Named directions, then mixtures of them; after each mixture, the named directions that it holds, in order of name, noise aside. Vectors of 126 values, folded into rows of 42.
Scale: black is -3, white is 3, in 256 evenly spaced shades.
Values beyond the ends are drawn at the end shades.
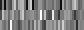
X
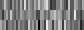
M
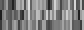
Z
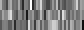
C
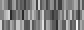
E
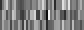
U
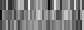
X, Z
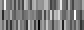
M, X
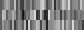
C, U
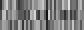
U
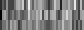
X, Z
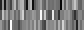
X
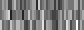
E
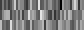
E, X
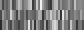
C, E, Z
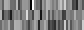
C, X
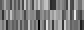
M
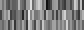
C, E, Z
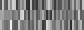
X, Z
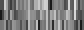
M, Z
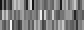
X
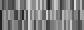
C, Z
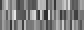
U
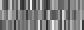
C, M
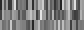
E, U, X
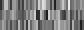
M, U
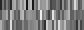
M, X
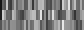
U, X, Z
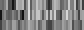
Z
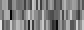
C, E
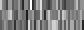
C
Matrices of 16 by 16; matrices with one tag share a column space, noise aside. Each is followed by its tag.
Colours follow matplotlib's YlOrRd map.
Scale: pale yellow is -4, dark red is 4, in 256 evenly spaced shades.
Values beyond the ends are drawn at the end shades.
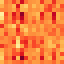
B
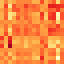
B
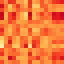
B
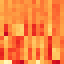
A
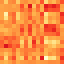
B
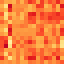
B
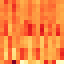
A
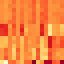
A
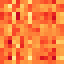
B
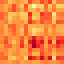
B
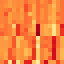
A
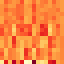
A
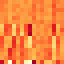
A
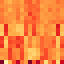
A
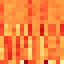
A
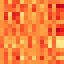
B
